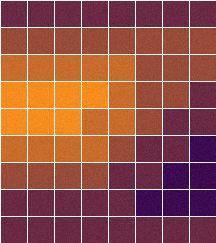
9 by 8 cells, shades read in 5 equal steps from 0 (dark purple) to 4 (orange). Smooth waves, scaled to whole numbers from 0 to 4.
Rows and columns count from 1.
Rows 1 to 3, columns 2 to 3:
1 1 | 2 2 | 3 3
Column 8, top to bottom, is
1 2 2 1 1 0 0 0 1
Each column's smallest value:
1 1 1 1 1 0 0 0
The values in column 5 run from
1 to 3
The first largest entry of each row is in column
1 1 1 1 1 1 1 1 1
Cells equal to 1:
28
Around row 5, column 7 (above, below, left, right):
2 1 2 1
